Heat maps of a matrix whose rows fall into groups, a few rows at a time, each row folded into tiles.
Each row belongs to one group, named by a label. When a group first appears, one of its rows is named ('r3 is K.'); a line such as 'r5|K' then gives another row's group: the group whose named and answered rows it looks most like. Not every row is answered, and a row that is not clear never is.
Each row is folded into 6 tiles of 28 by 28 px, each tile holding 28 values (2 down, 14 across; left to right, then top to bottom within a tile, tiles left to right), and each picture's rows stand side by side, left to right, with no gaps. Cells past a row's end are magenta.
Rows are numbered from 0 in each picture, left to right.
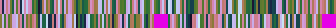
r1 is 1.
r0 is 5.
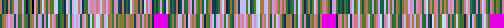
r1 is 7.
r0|7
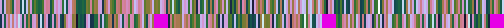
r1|5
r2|7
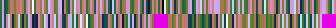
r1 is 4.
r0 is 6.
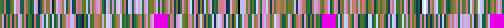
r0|5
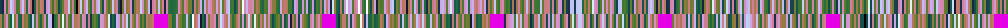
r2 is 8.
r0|8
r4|7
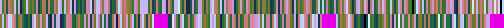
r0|5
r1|1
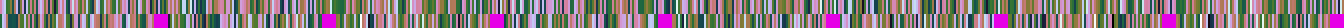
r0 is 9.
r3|1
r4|8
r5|1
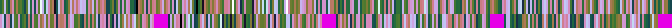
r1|5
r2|7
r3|9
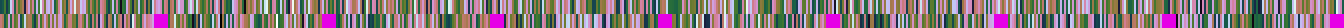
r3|9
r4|6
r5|4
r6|9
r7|5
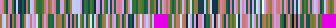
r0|1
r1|7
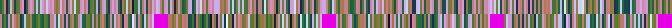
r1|4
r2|4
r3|9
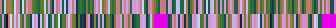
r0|5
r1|1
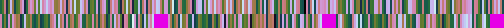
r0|4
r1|4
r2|9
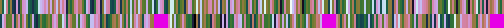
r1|4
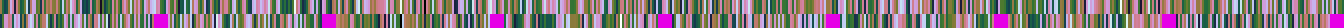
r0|1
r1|7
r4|1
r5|9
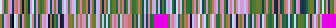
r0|1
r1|1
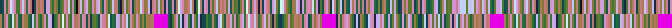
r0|8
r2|5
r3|8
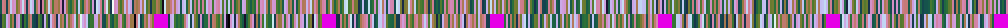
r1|9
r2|1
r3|5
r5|1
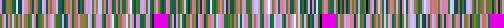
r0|7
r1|7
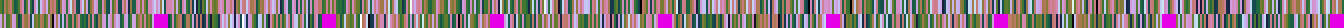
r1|9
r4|4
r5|5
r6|4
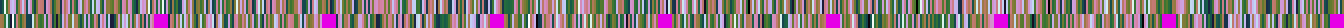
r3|6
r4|8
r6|8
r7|9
